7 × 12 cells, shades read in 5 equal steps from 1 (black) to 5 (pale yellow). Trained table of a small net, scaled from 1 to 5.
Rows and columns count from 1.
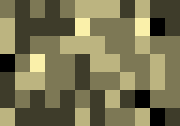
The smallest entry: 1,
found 4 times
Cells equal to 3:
31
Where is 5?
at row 2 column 6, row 2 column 10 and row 4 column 3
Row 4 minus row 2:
-3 1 3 1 1 -3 1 1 0 -2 3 1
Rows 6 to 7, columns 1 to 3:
2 3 2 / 4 2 2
